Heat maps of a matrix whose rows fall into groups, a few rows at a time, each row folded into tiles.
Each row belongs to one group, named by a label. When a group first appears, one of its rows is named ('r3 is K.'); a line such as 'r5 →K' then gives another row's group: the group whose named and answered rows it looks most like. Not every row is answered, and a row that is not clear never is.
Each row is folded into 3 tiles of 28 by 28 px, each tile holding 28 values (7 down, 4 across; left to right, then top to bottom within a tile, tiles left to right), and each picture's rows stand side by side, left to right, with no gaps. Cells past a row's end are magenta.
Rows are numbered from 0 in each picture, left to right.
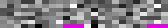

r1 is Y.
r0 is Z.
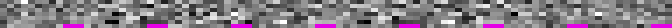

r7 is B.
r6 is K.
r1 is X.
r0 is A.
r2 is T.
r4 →X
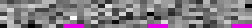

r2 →Z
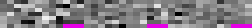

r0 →X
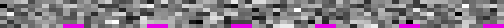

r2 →X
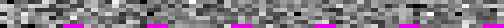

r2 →A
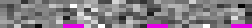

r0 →Z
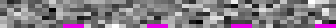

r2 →X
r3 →T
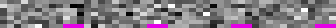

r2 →K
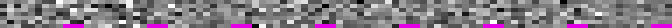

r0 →T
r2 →K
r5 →Y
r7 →B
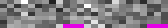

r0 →A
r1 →K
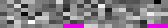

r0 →T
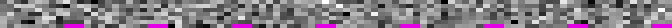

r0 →X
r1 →Y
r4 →K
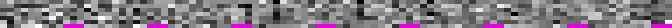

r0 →Y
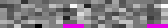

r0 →Z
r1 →Z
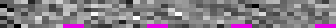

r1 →B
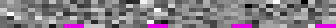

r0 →B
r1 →T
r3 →A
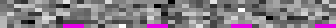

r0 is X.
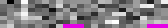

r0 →A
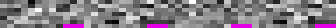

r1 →X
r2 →A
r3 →X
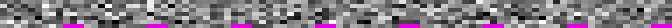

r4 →X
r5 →T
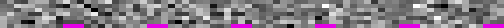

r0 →X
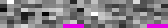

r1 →B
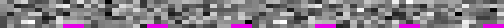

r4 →T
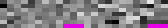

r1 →X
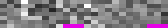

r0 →A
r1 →K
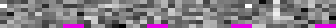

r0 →K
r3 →A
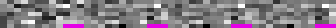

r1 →Z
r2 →Z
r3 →Z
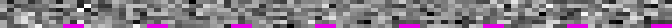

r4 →X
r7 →X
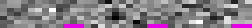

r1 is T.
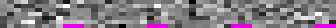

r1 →Z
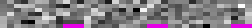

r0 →X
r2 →Z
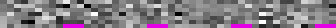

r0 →X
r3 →B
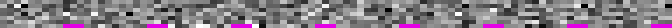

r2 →Y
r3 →Y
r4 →A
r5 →K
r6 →Z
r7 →Z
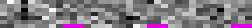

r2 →A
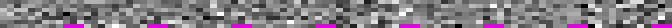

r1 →Y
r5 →Z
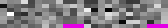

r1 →Y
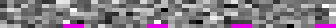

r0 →T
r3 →Z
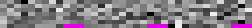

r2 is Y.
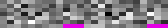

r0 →T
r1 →T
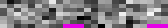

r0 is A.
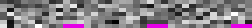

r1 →X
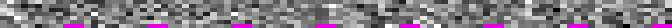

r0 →B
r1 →Y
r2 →T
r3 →Z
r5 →K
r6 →A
